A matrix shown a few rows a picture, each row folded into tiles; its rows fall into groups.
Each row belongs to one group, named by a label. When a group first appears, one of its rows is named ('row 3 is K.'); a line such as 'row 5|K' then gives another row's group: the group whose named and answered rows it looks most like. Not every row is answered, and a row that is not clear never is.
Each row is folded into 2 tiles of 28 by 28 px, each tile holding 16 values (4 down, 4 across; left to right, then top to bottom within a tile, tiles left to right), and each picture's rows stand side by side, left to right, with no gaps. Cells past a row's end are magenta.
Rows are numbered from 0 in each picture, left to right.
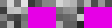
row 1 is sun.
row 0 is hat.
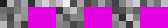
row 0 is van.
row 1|hat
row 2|van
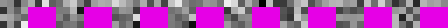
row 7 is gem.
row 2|sun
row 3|sun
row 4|hat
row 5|van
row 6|sun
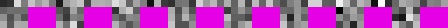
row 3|gem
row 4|gem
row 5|gem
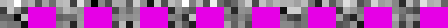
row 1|hat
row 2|hat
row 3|sun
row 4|van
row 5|hat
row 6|sun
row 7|gem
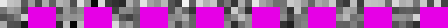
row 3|gem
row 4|gem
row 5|van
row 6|gem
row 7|sun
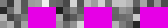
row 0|gem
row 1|gem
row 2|sun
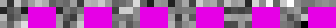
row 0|gem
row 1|gem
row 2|hat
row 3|gem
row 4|sun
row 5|sun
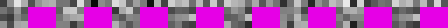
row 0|van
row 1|hat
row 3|sun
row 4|sun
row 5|van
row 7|sun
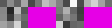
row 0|van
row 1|gem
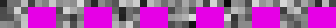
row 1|hat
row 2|van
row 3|sun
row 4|gem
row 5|hat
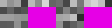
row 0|sun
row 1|gem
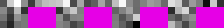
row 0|van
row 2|sun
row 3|hat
